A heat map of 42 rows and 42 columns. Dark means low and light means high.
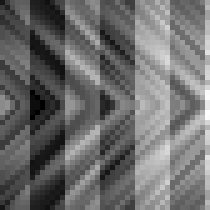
Slope: up to the right. Mirror symmetry: top to bottom. Stripes: upright, repeating 3 times.
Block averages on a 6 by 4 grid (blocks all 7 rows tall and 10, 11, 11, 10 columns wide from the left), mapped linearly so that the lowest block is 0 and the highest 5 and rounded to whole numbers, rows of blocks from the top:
0134
1235
0235
0235
1235
0134
